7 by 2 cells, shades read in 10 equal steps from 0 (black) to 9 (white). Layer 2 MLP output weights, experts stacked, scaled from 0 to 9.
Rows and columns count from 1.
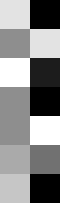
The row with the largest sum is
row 5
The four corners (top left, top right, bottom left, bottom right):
8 0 7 0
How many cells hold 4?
1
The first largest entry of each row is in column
1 2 1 1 2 1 1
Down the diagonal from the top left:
8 8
